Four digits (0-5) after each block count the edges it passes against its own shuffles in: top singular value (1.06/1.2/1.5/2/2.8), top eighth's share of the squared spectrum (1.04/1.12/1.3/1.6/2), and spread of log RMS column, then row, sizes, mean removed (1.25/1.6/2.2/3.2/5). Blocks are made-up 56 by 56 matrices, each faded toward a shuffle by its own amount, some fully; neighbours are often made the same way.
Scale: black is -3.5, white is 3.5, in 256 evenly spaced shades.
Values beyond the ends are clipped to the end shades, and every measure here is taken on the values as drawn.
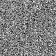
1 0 0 0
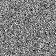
0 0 0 0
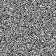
0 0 0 0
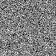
0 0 0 0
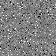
2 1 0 0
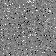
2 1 0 0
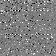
3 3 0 2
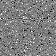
2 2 0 1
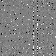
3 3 1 0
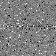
2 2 0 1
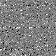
1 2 0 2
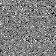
1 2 0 2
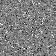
0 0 0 0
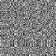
4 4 3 2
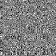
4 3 1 2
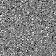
2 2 0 0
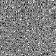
3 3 1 1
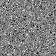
1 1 0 0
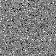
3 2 0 0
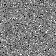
1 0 0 0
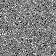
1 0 0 0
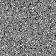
2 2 0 0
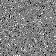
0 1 0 0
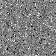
0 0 0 0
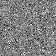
2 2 0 0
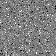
0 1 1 0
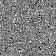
0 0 1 0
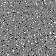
2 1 0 0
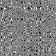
4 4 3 2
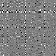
4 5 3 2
